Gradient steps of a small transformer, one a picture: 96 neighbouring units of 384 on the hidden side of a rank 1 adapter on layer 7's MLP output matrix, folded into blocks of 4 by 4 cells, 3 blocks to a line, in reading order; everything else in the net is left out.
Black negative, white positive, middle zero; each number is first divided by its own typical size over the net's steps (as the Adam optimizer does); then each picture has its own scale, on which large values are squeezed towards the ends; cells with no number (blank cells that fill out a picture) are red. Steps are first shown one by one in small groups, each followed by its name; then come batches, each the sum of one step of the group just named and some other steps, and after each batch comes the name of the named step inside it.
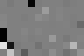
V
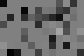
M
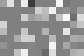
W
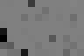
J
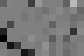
J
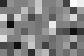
M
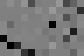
W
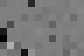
J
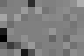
J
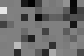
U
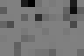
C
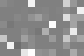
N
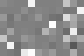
N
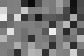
U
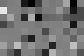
U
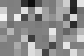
U
